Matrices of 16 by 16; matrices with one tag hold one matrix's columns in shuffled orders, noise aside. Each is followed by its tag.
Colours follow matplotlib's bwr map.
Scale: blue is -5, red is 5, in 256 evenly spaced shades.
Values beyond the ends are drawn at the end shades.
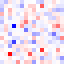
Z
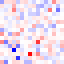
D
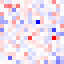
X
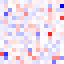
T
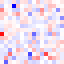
T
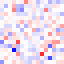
D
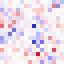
Z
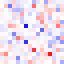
Z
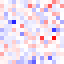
X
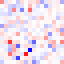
D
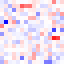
X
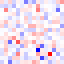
D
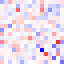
D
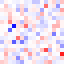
Z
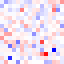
D
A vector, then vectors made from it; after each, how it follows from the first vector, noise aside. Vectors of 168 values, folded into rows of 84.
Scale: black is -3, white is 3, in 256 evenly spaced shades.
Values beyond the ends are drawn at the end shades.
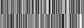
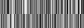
wrapped around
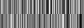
negated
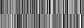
sign-scrambled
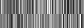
sign-scrambled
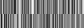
wrapped around
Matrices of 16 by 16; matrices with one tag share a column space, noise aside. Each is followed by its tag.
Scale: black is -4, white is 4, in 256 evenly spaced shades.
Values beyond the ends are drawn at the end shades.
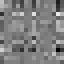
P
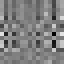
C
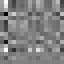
P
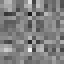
P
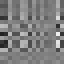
C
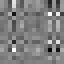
P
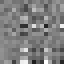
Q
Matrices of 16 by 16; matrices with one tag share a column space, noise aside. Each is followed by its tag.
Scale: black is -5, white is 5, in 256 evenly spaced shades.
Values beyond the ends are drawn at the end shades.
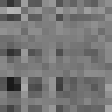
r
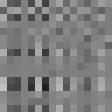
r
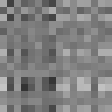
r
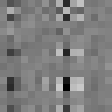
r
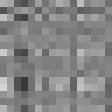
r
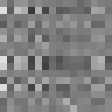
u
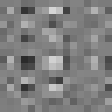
u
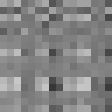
r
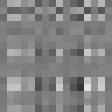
r
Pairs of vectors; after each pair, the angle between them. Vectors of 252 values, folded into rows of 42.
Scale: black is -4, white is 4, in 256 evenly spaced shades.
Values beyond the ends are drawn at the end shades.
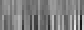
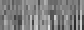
nearly opposite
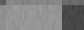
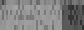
nearly parallel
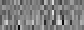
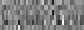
nearly opposite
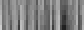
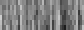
nearly parallel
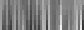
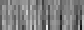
nearly opposite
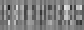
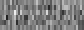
partly aligned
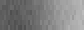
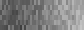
nearly parallel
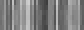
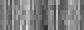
nearly parallel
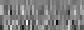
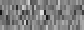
partly opposed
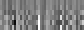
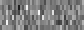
partly aligned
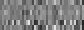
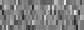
orthogonal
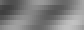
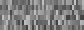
orthogonal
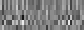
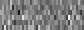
partly opposed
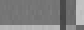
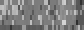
partly opposed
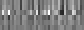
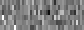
partly opposed
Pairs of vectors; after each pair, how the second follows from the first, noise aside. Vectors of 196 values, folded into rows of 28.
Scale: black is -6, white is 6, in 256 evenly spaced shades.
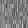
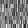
scaled up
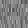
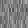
sign-scrambled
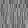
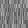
negated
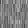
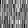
scaled up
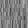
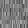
sign-scrambled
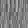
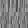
negated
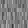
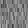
sign-scrambled
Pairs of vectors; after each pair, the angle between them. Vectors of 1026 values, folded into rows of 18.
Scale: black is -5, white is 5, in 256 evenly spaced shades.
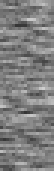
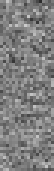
partly opposed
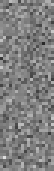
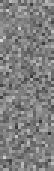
nearly parallel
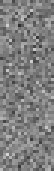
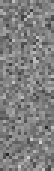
nearly opposite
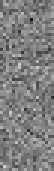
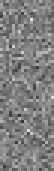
nearly opposite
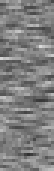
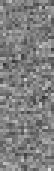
partly aligned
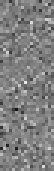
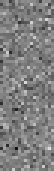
nearly parallel
